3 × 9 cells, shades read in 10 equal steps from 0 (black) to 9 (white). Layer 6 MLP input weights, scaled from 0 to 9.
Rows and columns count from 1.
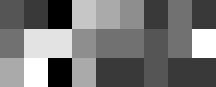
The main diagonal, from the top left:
3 8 0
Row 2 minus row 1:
1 6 8 -2 -2 -1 1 0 7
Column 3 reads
0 8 0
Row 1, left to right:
3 2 0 7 6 5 2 4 2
